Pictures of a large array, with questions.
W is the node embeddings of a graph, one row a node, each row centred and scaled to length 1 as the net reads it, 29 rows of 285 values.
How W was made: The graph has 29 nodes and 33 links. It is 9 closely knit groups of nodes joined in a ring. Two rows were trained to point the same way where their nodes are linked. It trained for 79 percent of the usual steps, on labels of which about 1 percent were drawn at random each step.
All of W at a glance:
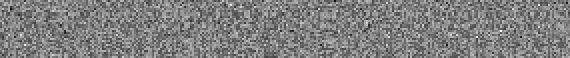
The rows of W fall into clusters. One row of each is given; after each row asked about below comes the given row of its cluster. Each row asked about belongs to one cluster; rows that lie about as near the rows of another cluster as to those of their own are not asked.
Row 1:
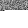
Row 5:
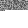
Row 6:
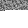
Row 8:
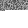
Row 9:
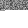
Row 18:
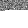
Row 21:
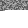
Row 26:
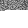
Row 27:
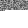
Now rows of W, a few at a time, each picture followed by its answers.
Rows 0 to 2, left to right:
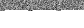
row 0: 5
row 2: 8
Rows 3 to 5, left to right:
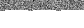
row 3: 27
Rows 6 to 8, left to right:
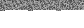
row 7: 6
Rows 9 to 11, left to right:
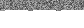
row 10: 5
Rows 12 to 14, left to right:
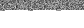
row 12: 8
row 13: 8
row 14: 9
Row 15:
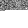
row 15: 27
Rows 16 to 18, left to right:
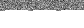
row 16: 18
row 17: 26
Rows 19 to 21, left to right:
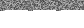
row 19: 21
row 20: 6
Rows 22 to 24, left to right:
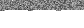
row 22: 1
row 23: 21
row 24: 27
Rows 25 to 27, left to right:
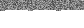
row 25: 18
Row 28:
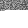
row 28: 9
